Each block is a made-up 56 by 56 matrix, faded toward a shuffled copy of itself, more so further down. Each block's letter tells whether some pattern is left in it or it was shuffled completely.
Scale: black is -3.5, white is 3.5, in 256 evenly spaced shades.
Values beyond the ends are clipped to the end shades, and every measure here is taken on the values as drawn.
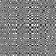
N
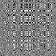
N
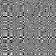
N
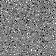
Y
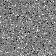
Y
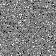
Y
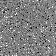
Y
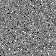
Y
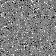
Y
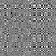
N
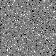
Y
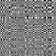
N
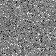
Y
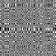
N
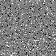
Y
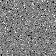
Y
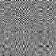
N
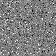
Y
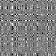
N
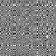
N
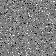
Y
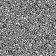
Y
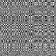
N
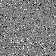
Y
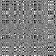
N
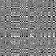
N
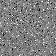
Y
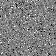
Y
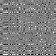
N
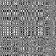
N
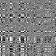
N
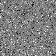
Y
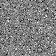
Y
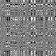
N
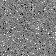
Y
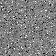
Y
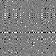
N
